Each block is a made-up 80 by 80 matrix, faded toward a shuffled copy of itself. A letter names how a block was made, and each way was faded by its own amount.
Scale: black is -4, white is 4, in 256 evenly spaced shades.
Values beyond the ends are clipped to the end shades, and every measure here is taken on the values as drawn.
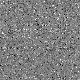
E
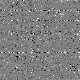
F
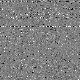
F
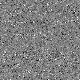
E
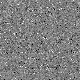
E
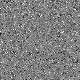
E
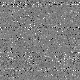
F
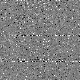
F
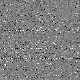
F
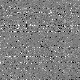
F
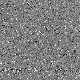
E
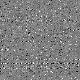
F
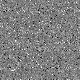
E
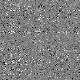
F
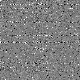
F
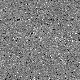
E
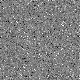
E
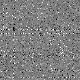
F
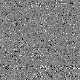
F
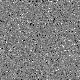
E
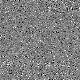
E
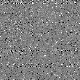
F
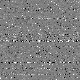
F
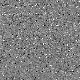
E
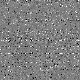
F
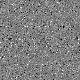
E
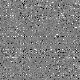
F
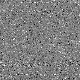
E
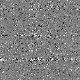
F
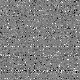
F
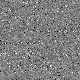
E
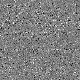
E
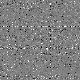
F
